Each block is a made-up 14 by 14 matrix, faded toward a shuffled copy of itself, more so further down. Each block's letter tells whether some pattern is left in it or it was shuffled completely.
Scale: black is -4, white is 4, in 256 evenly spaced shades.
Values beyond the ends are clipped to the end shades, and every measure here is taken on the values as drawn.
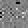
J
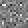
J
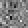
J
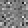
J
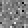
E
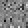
J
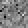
E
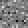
E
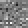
J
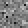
E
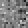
J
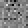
J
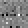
J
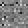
J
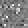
E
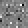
J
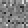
J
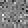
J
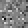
E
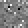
E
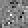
E
